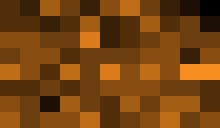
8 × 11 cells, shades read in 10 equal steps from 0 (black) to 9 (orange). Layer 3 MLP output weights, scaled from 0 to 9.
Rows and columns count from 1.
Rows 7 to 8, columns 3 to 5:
1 6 4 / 5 5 7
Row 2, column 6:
2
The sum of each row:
36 36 48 46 69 43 48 55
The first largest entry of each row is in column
7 5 5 2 10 6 4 5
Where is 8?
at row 3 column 5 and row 5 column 6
